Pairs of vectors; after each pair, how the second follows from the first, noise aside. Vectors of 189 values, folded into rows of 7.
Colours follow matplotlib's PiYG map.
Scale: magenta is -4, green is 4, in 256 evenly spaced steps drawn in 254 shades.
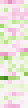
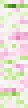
wrapped around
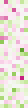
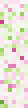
wrapped around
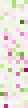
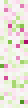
wrapped around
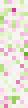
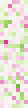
wrapped around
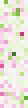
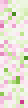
wrapped around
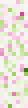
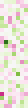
wrapped around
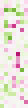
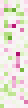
copied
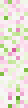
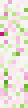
wrapped around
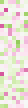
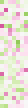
copied
